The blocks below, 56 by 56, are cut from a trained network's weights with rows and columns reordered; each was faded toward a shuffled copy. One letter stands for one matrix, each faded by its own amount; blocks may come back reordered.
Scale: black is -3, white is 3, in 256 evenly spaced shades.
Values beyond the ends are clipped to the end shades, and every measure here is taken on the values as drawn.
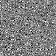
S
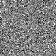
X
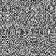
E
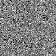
S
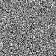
X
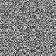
E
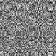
E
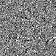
X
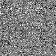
X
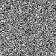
X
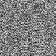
E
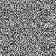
E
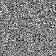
X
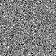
X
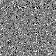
S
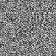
E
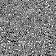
S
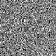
X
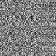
E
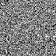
X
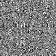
S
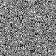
S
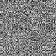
E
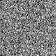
X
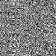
X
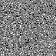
S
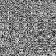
E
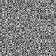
E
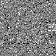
S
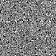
X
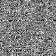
X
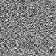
E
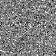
S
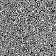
X
